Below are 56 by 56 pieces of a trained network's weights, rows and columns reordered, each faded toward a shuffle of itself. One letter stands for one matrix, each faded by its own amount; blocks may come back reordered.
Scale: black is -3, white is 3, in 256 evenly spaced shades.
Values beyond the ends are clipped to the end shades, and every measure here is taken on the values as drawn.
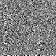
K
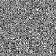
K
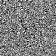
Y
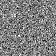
Y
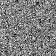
Y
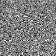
K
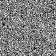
Y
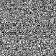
K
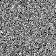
Y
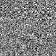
K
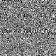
K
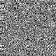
K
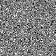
Y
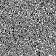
Y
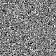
Y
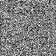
Y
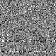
K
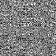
K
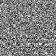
K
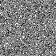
Y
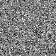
Y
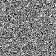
Y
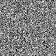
Y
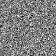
Y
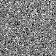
Y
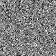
Y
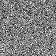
Y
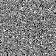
Y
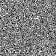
Y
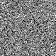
Y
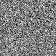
Y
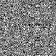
K
